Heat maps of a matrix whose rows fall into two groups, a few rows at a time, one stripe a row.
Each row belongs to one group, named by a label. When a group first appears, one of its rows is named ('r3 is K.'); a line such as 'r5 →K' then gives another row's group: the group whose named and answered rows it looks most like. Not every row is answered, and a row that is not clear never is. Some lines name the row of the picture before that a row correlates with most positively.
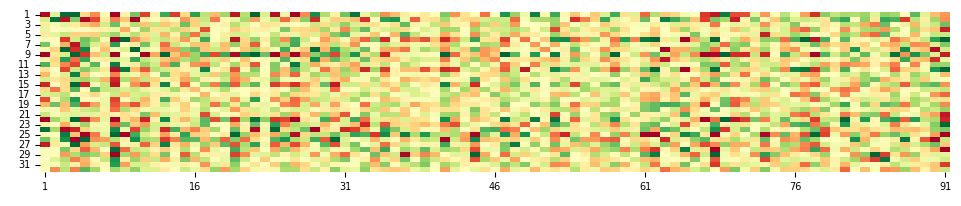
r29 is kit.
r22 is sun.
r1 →sun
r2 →sun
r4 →kit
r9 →sun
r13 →sun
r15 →sun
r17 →kit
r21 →kit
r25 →kit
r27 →sun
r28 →kit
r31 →kit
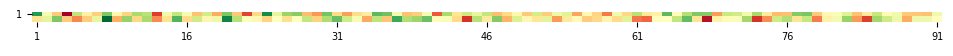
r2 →kit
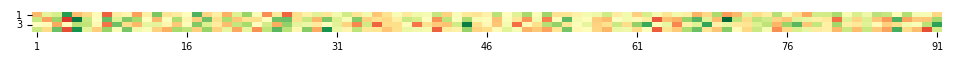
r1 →sun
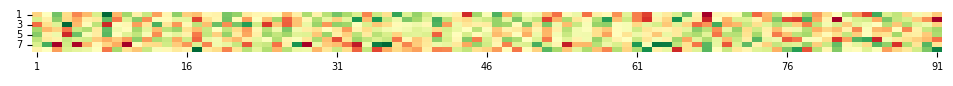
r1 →kit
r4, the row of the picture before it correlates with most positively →2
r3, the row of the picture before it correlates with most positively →1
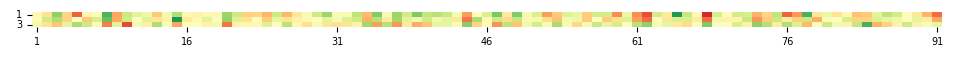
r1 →kit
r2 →kit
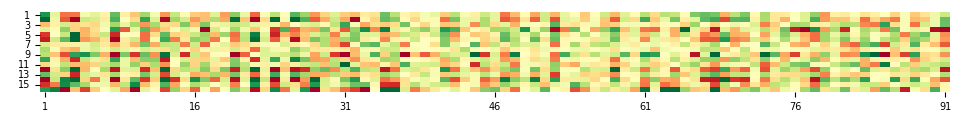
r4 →kit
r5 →sun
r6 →sun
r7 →kit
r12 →sun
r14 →sun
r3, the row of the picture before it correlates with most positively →2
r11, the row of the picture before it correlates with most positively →2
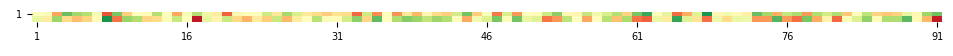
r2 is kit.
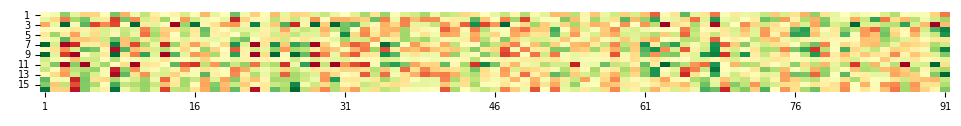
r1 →kit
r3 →sun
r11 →sun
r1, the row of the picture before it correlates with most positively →2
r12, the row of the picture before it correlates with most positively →1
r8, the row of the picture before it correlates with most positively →1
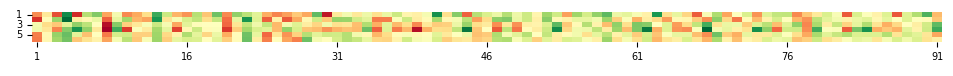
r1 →sun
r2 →sun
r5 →sun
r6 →sun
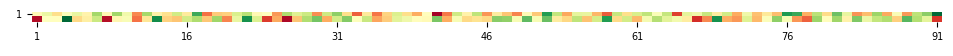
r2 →sun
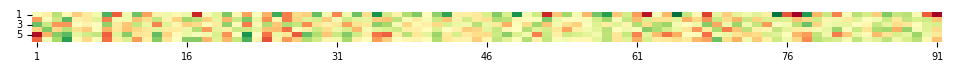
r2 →sun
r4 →sun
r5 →sun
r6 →sun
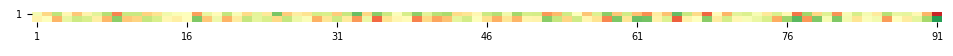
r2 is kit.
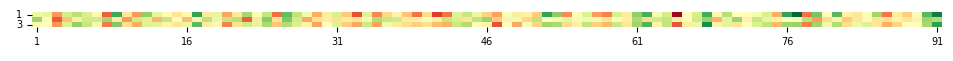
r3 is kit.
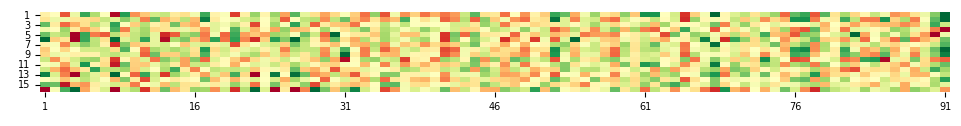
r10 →kit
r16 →sun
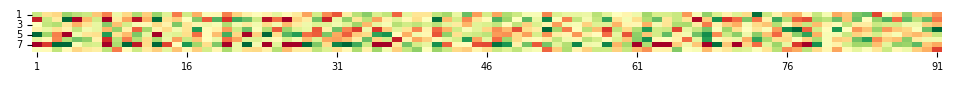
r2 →sun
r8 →kit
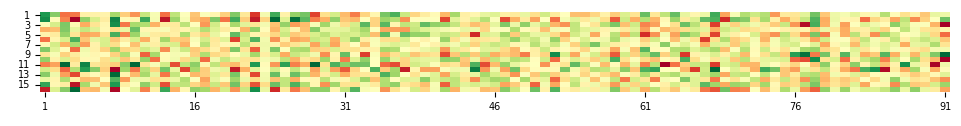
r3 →kit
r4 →sun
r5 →kit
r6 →sun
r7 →sun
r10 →kit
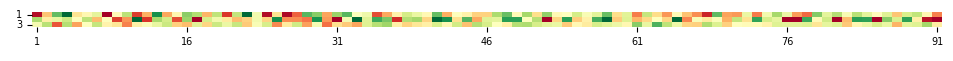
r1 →sun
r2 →kit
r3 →sun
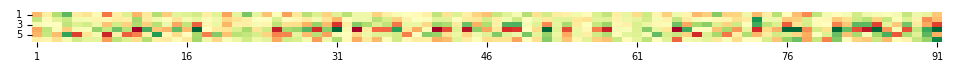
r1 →sun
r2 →kit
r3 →kit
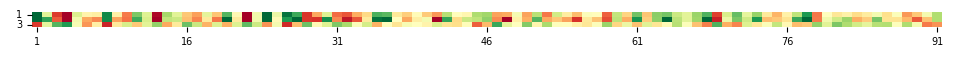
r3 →sun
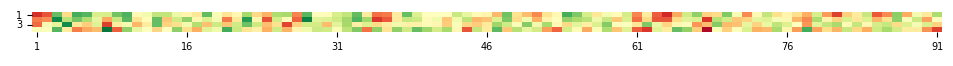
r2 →sun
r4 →kit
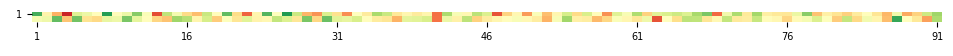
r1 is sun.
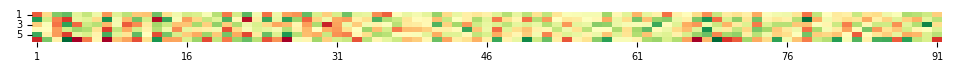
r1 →sun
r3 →sun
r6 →sun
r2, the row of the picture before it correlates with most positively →1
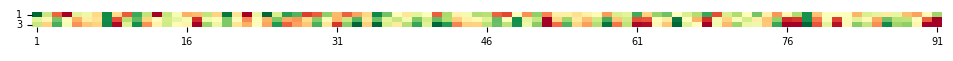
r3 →kit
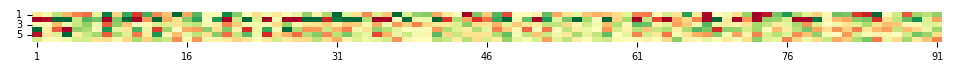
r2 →sun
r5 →sun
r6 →kit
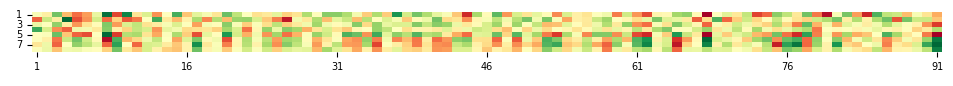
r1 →kit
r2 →sun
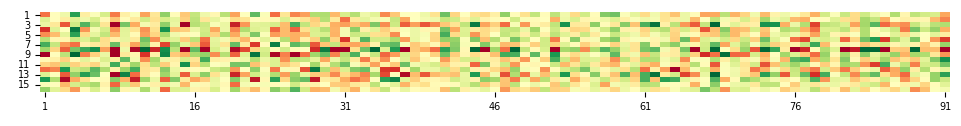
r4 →sun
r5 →sun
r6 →kit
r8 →kit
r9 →sun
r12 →sun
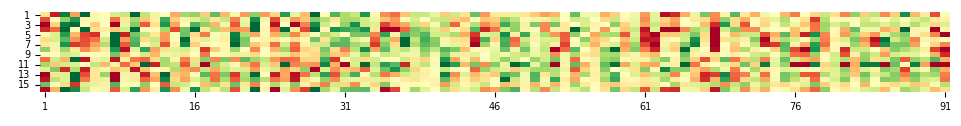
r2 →sun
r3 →sun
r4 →sun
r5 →kit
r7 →kit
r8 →kit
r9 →kit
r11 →kit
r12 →sun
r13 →sun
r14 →sun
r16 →sun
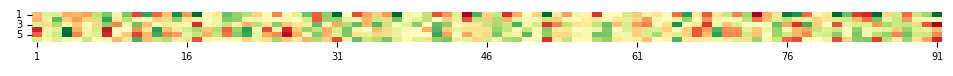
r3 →kit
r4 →sun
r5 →sun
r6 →kit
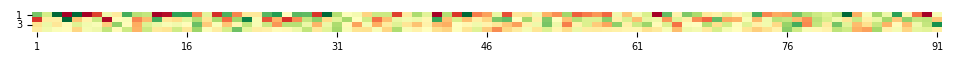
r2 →sun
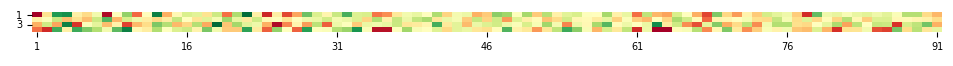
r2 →kit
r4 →sun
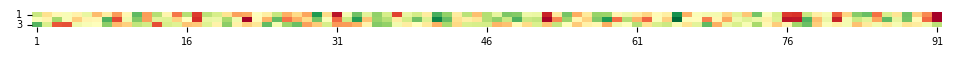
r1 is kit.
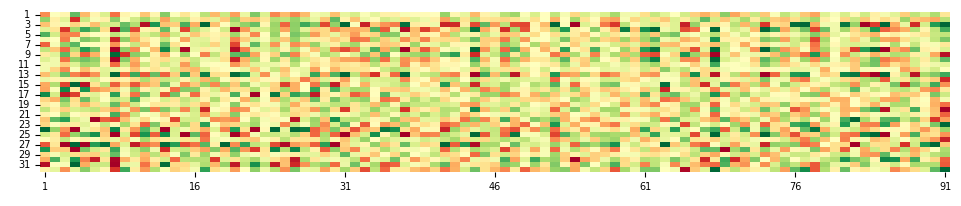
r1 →sun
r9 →kit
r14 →kit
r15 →sun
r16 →sun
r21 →kit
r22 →sun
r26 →kit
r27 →sun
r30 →sun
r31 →sun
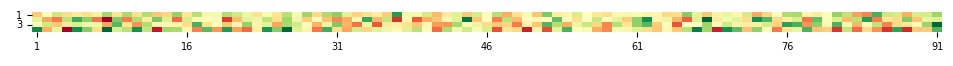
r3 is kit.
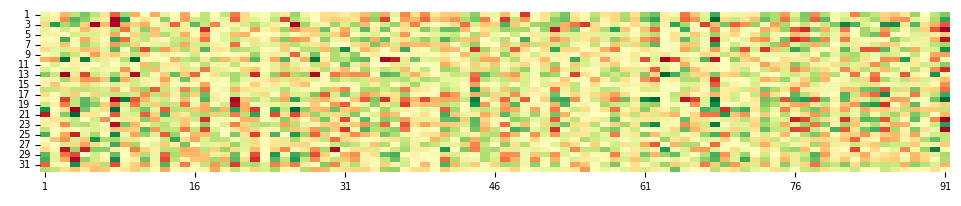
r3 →sun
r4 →kit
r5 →kit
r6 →kit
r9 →sun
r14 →kit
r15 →kit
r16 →kit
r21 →sun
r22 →kit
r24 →kit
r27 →kit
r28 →sun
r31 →sun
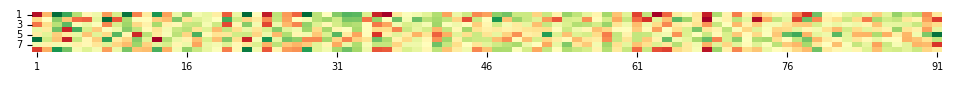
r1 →sun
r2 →kit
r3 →sun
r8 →sun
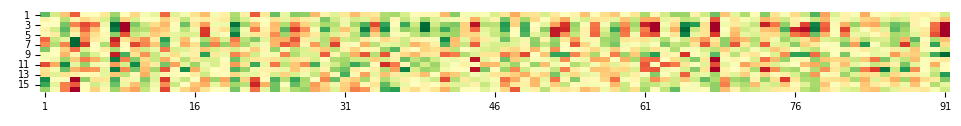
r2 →kit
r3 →kit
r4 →kit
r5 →kit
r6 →sun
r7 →sun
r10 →kit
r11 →sun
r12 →kit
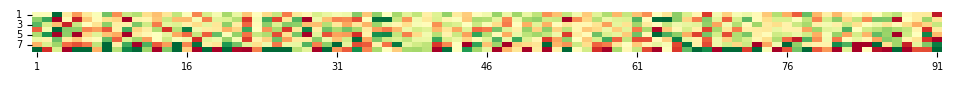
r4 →sun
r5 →sun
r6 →kit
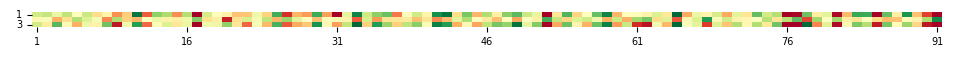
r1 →kit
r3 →kit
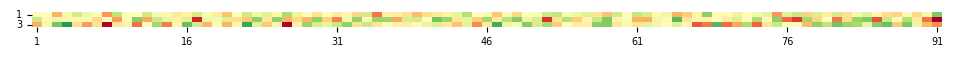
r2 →kit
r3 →sun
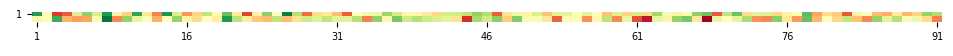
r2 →kit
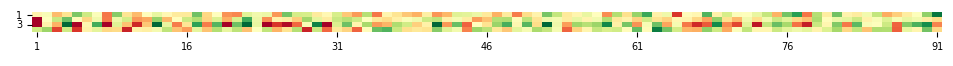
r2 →sun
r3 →sun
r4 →sun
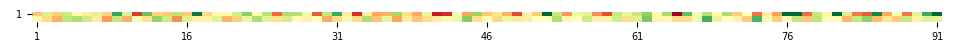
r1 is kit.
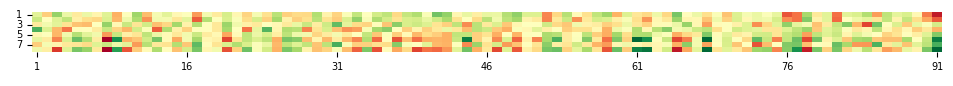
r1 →kit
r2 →kit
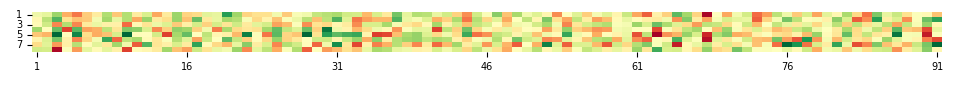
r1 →kit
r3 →sun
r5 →sun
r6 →kit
